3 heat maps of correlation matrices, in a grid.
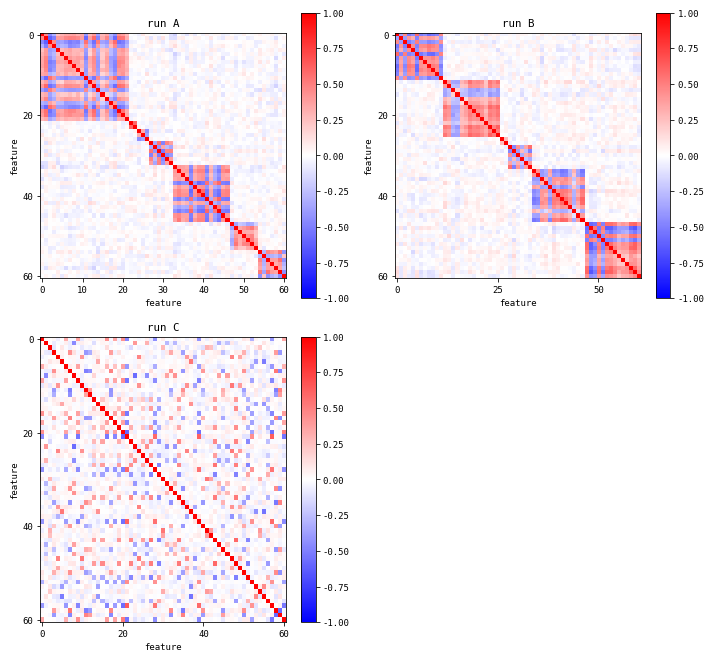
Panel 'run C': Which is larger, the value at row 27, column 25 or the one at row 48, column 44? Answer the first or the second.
the first
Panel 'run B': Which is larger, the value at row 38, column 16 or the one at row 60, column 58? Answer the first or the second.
the second
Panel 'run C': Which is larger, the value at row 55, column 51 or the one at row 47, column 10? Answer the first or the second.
the second
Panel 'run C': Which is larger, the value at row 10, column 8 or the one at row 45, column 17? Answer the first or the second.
the first
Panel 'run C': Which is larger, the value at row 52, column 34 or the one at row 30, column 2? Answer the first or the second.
the second
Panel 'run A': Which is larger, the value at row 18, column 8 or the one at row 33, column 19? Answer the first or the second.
the second
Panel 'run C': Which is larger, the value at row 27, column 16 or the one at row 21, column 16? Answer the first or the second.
the first
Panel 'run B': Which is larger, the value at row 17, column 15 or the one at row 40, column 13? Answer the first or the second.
the second
